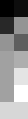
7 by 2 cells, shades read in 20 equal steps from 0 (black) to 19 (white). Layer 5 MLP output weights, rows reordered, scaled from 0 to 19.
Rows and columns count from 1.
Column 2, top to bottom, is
1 11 7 13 17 19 16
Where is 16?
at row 7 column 1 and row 7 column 2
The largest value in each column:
16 19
